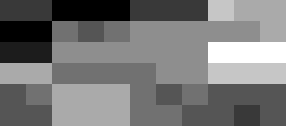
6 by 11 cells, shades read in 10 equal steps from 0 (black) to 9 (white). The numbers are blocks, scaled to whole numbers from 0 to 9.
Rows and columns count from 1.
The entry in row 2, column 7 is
5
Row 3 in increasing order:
1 1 5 5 5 5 5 5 9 9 9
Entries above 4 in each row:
3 6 9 7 3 3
